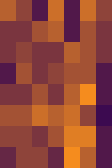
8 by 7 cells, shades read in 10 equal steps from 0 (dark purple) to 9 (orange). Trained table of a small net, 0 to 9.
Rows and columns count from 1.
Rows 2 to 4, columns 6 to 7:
5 3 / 5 3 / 5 1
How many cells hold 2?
2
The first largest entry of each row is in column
4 4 5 2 6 3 5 5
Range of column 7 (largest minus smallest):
4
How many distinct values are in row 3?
4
